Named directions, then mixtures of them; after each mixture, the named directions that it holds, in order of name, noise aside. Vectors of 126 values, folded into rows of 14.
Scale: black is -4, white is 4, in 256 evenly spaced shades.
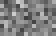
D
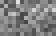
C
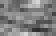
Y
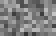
D, Y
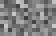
D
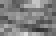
Y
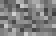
D, Y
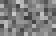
D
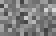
C, D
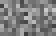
C, D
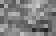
C, Y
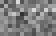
C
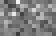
C, D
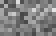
C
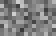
D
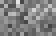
C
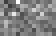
C, D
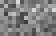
C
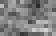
C, Y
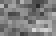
C, Y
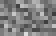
D, Y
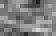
Y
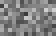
C, D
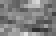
Y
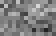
C, Y
